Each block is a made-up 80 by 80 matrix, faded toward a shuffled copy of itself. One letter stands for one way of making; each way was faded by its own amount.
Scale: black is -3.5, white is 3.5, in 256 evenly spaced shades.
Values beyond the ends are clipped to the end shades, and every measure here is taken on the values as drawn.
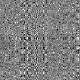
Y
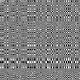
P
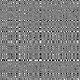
P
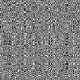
Y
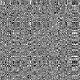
Y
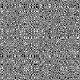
Y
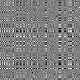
P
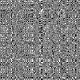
Y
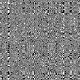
Y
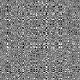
Y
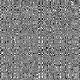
Y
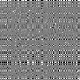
P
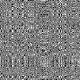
Y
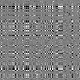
P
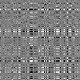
P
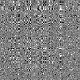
Y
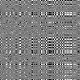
P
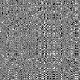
Y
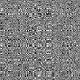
Y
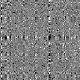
Y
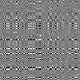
P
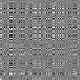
P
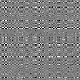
P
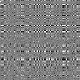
P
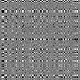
P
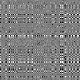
P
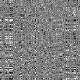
Y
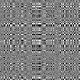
P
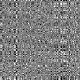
Y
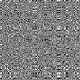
Y
